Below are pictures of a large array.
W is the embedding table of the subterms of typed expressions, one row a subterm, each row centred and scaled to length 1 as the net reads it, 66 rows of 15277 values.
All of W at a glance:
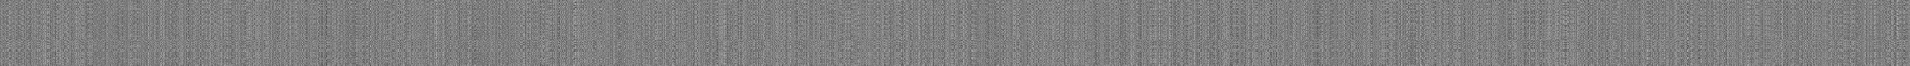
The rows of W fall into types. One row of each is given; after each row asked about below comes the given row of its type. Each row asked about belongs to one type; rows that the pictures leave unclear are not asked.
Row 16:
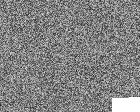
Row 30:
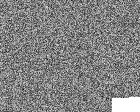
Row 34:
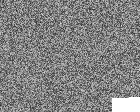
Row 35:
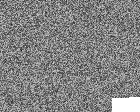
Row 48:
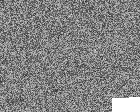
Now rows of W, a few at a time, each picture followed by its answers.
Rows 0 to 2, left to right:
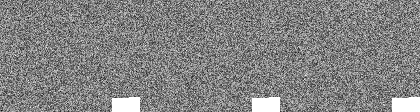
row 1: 34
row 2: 34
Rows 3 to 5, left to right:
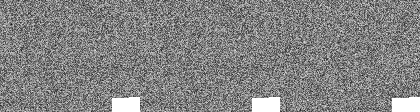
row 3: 16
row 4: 16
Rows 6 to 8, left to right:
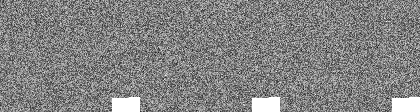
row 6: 34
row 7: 34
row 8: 35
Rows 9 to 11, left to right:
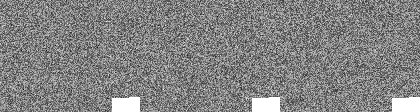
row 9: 35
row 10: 16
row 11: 48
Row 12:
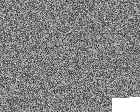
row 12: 48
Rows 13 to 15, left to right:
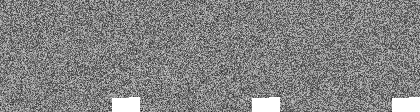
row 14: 35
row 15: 30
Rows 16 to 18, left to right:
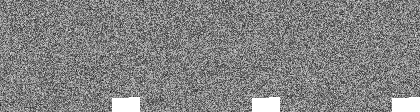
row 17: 48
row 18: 34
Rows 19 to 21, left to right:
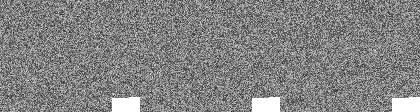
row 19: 34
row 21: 48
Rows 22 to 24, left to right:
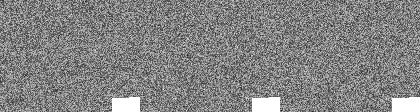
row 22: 48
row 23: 16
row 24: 35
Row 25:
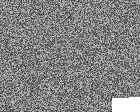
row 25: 30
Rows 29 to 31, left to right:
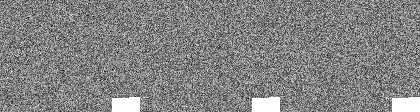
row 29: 35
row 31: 16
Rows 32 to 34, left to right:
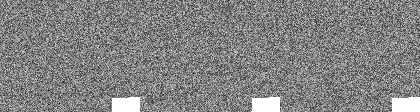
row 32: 30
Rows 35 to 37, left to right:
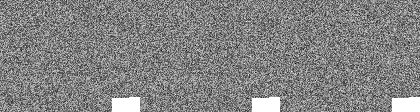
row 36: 35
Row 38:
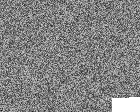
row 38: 35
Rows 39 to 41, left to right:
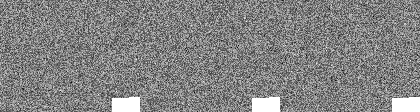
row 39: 30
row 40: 48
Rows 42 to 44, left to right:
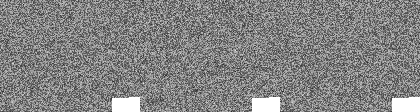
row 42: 30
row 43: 48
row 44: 30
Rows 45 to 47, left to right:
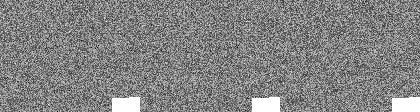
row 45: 48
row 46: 35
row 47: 48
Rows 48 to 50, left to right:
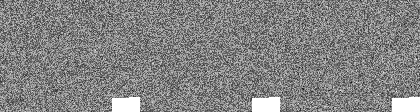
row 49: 30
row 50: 30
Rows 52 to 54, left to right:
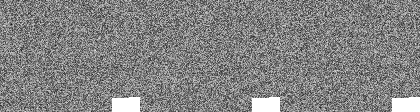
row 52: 16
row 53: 35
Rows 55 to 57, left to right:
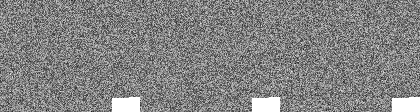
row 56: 34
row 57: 30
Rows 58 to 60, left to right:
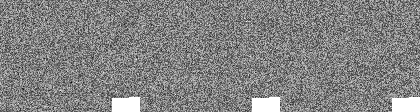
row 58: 30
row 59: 35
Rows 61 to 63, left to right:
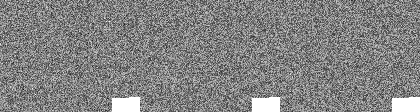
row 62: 35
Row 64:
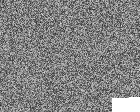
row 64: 34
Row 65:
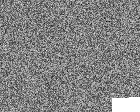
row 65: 34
